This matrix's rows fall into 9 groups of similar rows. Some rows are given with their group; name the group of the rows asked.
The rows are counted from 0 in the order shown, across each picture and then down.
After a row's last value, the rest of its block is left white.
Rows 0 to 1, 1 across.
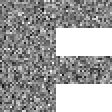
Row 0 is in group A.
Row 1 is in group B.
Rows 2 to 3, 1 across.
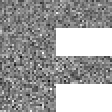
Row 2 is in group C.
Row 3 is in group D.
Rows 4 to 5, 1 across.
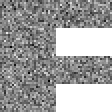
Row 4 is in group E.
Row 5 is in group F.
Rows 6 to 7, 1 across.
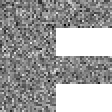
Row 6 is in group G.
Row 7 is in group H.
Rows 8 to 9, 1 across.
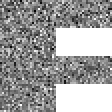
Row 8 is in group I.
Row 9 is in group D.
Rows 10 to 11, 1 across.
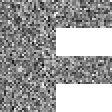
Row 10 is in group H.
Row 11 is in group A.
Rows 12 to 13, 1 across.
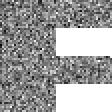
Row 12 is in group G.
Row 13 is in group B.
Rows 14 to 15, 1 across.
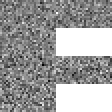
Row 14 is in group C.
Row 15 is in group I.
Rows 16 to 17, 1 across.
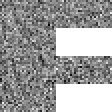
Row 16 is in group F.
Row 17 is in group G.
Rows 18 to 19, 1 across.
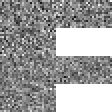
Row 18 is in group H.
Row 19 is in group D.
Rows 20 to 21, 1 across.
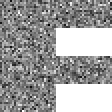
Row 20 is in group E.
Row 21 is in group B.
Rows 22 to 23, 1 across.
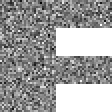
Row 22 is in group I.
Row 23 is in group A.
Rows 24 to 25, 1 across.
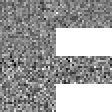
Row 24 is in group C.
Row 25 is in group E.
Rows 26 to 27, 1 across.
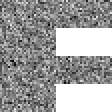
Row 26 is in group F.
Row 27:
E
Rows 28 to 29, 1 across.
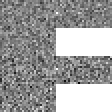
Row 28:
C
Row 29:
G
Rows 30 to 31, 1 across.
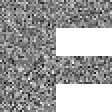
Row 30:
F
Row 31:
A
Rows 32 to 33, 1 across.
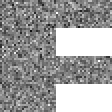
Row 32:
G
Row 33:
B
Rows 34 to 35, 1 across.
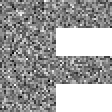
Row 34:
A
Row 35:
F
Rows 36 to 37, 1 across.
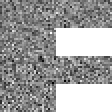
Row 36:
D
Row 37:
G
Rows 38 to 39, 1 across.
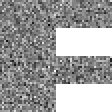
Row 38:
H
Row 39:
E
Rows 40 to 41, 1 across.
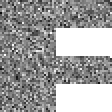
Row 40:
D
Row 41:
H
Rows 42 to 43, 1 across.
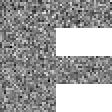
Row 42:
E
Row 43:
F
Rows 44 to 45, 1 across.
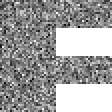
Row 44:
G
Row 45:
H
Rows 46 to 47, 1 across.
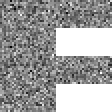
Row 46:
E
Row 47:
I
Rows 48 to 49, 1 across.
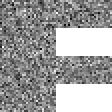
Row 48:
G
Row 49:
H
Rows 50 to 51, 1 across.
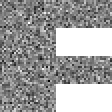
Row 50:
A
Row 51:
E
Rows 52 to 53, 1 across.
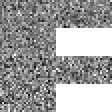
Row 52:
E
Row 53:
I
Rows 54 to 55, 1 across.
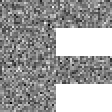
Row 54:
B
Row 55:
E
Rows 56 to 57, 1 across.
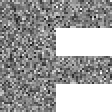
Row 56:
H
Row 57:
I
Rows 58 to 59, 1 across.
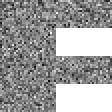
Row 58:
G
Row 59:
I
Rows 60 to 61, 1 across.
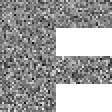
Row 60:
F
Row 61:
I
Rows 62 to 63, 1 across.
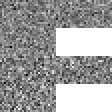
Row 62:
E
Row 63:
A
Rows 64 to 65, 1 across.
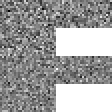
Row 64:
I
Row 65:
C
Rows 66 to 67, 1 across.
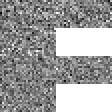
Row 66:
D
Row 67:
G
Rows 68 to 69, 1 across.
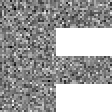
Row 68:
E
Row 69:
D
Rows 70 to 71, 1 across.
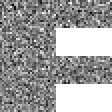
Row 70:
E
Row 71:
E
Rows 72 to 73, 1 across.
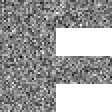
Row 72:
C
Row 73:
I
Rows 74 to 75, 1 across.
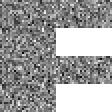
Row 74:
B
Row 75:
B
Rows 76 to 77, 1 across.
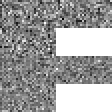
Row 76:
B
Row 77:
C
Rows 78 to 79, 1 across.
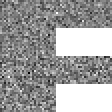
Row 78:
C
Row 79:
F
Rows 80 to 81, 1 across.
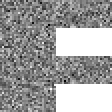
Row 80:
I
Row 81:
D
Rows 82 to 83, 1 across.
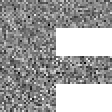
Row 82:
F
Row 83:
H
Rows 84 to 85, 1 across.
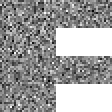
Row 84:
A
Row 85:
B
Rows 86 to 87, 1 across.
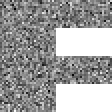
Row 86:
E
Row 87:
I
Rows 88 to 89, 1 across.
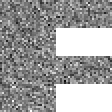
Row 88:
H
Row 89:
D
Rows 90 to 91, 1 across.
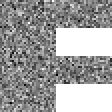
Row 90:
A
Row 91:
E
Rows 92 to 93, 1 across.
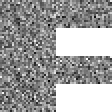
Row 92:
H
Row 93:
H
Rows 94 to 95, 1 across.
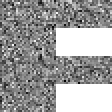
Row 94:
G
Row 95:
G
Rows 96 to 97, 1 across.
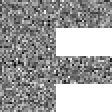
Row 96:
B
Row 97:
E
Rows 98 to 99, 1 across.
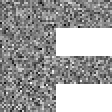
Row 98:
G
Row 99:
A
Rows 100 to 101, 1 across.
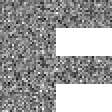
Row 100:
C
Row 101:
C
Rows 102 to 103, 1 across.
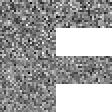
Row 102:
H
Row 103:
F
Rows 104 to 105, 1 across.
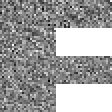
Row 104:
D
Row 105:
F
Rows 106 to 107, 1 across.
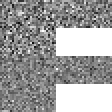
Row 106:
A
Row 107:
C
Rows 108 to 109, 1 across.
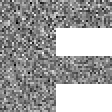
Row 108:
H
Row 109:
F
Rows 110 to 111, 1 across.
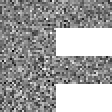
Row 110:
D
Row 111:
A
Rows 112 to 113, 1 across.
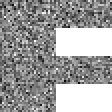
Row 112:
E
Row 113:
G
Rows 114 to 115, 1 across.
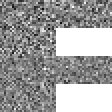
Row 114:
A
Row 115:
A
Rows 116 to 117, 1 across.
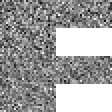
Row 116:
I
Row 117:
D
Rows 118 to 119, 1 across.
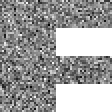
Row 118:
F
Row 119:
B
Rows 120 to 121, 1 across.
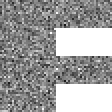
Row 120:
D
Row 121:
C
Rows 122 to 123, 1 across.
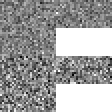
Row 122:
C
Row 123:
I
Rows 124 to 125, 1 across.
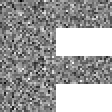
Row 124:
A
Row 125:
A
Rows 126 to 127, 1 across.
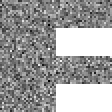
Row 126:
B
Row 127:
H
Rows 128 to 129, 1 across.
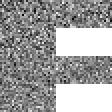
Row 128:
I
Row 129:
D
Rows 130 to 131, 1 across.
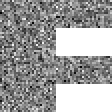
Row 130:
H
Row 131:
G
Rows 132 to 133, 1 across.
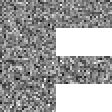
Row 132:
F
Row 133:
B
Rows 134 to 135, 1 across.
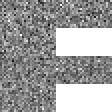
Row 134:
F
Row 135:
C
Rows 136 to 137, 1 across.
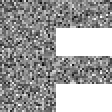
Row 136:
I
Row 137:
I
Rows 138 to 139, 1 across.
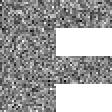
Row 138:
B
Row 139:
D
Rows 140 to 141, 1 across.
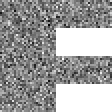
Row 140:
H
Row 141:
I
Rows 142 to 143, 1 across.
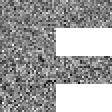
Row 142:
D
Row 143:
G
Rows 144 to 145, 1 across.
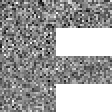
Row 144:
G
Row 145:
D
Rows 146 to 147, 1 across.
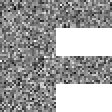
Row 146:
E
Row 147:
A
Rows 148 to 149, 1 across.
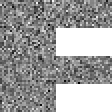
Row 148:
A
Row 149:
G
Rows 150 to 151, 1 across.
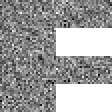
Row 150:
D
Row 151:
G
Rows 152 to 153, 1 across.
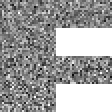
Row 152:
E
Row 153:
I
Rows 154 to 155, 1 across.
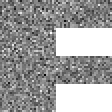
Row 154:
D
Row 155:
C
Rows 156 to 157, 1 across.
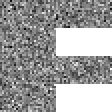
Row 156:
E
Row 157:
D
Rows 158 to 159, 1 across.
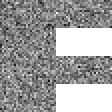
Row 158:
G
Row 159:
F
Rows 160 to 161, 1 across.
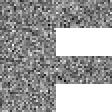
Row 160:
D
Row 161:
C
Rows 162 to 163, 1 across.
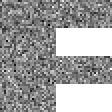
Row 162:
B
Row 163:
F
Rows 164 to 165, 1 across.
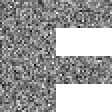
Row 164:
G
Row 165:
B
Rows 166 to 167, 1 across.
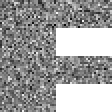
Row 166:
G
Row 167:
H
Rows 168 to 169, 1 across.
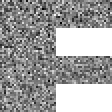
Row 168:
I
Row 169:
F
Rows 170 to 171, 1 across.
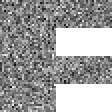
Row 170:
C
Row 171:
D
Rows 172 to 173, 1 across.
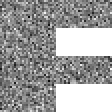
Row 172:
F
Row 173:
D
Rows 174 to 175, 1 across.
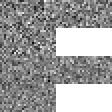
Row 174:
A
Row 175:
B
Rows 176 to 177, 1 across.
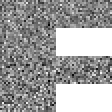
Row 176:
F
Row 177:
I
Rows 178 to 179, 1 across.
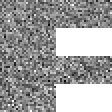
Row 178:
F
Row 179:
D
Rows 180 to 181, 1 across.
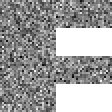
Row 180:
H
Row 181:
I
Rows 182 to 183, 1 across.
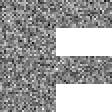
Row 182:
F
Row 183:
C
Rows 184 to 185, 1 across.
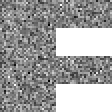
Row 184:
F
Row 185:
F
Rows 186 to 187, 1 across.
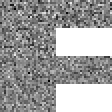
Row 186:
E
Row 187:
F
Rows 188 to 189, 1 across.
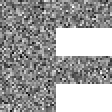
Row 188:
A
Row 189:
I
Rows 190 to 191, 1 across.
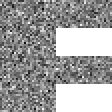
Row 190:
A
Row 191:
C
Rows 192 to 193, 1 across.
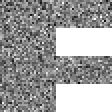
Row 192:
I
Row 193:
G
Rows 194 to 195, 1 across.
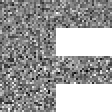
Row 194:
C
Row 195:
I
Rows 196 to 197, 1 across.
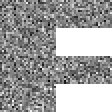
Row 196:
F
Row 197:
D
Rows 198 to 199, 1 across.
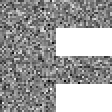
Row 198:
A
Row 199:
G
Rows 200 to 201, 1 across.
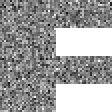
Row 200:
E
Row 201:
C
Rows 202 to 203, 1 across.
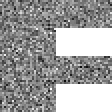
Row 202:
D
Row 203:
G
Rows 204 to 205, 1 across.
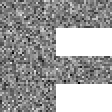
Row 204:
A
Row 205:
G
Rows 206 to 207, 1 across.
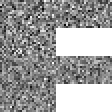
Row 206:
A
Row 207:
B
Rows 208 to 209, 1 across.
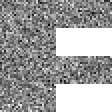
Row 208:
F
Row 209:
D
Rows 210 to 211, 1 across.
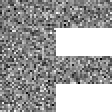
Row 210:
D
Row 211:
I
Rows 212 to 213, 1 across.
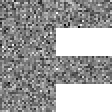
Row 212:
G
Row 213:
C
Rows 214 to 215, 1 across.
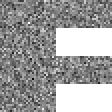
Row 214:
A
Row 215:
H
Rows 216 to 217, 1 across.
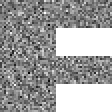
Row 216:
A
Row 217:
F
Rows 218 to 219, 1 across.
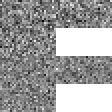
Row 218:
B
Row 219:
C
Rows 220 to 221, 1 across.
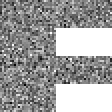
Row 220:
D
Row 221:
E
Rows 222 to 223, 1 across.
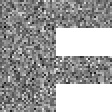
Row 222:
A
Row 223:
H
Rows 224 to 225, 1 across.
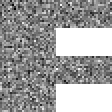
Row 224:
E
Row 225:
C
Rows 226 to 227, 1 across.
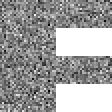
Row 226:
F
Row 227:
I
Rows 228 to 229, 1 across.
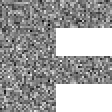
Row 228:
B
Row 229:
F
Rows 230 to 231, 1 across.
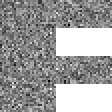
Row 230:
G
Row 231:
D
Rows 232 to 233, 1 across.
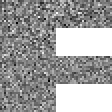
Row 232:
C
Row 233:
F
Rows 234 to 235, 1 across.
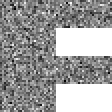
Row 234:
E
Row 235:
G
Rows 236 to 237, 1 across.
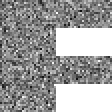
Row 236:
G
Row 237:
B
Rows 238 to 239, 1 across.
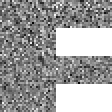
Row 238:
H
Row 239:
G
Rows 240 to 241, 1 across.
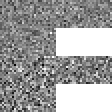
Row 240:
D
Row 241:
A
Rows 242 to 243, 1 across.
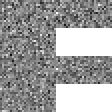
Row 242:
C
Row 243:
C
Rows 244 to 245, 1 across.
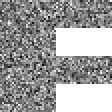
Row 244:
H
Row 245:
I
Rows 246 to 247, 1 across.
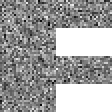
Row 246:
F
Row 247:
G
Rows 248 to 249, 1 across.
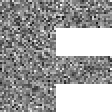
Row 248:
H
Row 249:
D
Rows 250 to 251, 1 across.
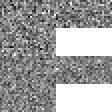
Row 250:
E
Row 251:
C
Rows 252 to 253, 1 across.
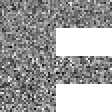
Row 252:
E
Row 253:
H
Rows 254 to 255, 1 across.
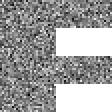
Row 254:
I
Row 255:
D
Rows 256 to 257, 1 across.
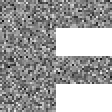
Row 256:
F
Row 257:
I
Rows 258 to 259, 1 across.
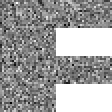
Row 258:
G
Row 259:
E
